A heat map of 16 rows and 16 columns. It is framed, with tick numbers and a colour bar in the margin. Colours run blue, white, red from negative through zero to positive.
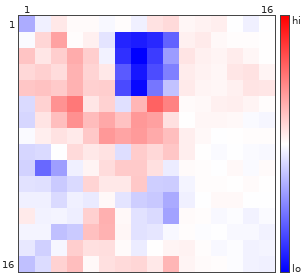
Histogram: skewed, a long tail of low values. Roughest part: top middle. Ninth with the lowest average: top middle. Odd patch: lower, in the top middle. Seam: vertical, 60% of the way across, the right part calmer. Grain: blotchy.
